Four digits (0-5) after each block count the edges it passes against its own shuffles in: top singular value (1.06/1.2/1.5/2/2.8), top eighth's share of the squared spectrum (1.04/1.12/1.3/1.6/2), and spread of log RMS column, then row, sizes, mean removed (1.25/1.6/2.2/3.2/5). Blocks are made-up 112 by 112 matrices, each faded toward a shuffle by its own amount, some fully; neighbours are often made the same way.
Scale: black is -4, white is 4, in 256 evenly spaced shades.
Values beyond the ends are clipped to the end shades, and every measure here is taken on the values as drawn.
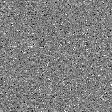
3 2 0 1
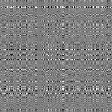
5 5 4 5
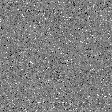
2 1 0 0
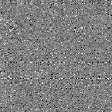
4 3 2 2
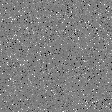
2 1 0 0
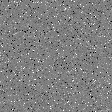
0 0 0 0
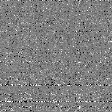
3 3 2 3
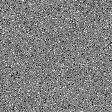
0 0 0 0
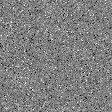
0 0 0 0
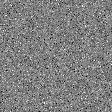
0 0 0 0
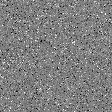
2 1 0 0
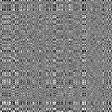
5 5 4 4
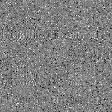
4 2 1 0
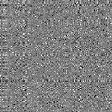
5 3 2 2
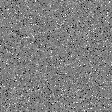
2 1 0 0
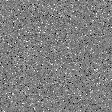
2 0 0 0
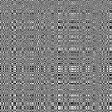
5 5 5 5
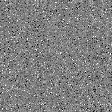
3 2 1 1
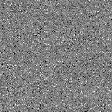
4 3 1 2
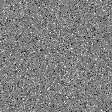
0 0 0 0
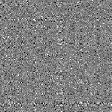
4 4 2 2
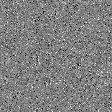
3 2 1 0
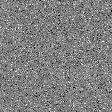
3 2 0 0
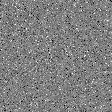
1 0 0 0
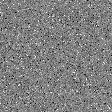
2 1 0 0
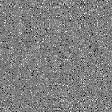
4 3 2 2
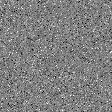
2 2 0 0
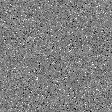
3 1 0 0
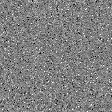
3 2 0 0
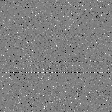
4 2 0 1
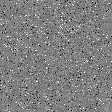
2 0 0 0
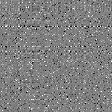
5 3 1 2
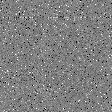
3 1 0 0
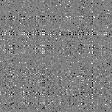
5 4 2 3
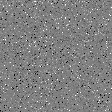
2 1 0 0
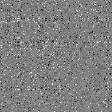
4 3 2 2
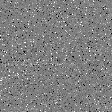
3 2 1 1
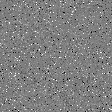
2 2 0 1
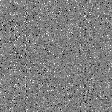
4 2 2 0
